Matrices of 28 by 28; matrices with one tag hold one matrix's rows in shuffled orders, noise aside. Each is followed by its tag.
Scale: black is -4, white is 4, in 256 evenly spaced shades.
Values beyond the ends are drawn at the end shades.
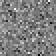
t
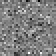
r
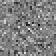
r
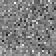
t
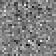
r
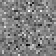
r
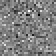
r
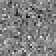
r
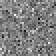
t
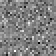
t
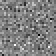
t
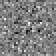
r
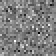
t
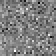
t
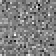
t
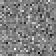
t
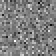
t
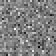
t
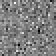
t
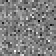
t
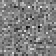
r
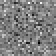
r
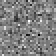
r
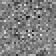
r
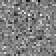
r
